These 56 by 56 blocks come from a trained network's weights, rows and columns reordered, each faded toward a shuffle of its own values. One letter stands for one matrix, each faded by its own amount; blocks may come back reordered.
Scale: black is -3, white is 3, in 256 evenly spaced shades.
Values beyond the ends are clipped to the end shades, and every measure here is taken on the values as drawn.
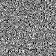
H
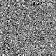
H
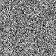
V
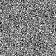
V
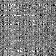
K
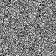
V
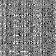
K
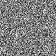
V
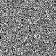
H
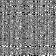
K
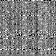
K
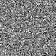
H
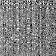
K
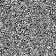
V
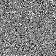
H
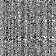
K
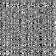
K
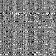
K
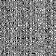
K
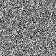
V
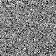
H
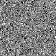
H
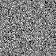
H
